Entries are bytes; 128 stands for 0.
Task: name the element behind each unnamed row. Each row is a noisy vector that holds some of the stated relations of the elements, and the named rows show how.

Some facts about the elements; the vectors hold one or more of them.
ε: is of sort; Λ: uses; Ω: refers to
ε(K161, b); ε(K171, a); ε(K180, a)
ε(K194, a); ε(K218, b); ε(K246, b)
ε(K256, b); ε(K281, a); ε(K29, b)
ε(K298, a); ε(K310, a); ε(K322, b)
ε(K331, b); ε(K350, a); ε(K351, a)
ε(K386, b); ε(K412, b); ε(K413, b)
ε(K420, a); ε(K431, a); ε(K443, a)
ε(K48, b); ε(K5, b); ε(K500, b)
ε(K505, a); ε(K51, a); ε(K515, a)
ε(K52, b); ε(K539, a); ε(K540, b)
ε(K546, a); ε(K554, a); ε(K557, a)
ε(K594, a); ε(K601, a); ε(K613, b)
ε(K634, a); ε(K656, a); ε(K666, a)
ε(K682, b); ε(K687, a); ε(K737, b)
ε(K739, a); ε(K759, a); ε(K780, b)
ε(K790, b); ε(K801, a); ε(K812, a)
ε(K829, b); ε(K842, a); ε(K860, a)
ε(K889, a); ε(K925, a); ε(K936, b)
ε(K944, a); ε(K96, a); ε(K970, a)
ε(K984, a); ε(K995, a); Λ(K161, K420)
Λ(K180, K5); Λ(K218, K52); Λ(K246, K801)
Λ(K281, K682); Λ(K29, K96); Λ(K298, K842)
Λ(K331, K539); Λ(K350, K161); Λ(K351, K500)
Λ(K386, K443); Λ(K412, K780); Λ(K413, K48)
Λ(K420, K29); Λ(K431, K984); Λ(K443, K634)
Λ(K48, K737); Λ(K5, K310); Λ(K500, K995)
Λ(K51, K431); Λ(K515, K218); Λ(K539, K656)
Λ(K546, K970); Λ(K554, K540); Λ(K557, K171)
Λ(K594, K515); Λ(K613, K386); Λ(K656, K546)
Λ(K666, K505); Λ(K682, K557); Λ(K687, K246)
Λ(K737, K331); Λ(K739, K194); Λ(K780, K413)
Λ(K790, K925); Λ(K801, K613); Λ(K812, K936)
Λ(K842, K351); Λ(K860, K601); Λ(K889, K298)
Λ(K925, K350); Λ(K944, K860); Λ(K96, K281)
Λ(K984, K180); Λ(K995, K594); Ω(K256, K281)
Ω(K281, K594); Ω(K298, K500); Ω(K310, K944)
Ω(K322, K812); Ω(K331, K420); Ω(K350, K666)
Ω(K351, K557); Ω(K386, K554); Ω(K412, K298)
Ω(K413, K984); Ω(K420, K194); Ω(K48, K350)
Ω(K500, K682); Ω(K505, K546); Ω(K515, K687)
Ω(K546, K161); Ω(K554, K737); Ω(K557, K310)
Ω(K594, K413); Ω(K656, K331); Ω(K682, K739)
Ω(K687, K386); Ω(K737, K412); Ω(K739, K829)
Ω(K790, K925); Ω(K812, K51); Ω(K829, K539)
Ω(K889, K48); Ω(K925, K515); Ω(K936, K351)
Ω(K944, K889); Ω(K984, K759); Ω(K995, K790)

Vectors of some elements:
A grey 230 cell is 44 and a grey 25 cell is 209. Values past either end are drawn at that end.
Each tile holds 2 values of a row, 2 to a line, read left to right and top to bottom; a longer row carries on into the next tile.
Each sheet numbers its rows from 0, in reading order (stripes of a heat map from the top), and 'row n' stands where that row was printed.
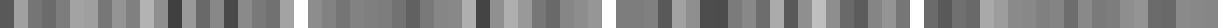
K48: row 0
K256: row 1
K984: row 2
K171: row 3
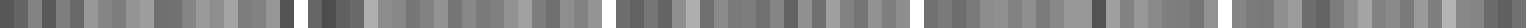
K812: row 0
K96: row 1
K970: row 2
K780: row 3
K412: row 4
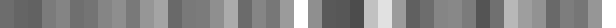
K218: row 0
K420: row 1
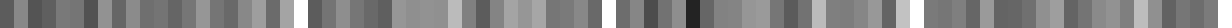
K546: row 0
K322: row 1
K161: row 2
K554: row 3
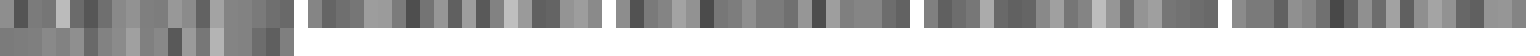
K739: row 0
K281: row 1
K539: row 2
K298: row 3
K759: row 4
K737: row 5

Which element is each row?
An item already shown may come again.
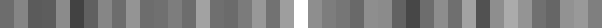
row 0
K505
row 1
K759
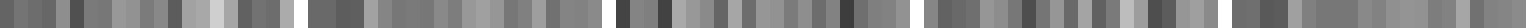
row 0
K790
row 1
K842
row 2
K310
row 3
K281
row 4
K842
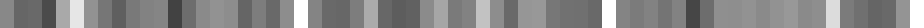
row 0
K656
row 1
K298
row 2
K386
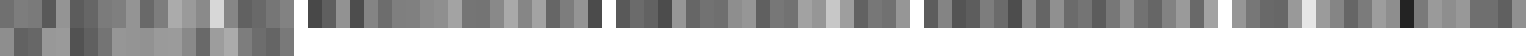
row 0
K687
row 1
K51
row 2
K925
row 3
K546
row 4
K331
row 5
K500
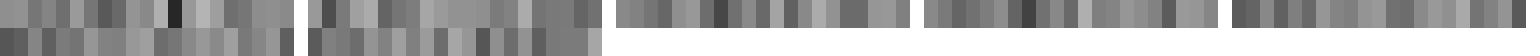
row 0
K413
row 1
K682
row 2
K759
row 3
K594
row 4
K812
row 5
K812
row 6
K936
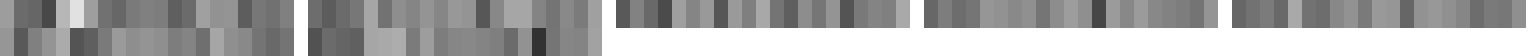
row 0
K194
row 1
K29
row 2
K350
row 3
K780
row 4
K5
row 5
K829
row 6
K557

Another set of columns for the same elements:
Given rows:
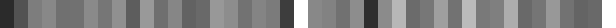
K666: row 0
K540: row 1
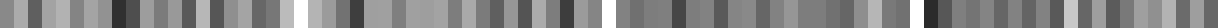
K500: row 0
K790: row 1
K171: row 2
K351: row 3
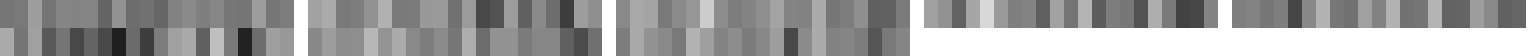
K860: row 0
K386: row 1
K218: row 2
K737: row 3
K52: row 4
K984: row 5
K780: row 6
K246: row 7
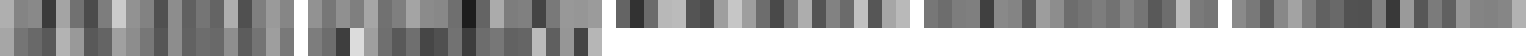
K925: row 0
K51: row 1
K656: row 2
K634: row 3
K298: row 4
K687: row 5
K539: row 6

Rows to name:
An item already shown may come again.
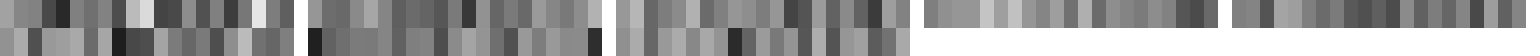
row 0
K505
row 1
K298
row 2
K386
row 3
K780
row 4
K739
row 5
K682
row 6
K557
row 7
K500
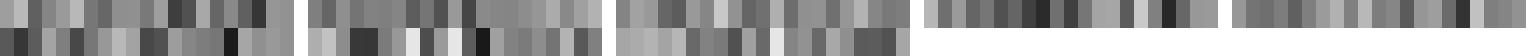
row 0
K386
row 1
K842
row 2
K29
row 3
K984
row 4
K322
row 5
K194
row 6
K161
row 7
K413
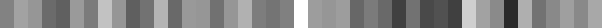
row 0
K29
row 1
K281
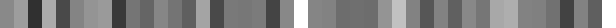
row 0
K829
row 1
K5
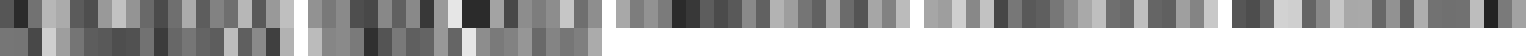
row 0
K656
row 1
K546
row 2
K759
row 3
K594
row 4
K331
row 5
K539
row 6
K256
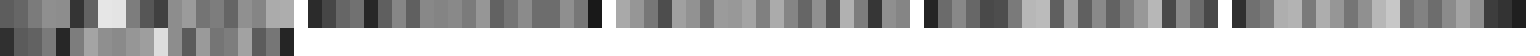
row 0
K420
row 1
K310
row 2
K790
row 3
K350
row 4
K48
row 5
K936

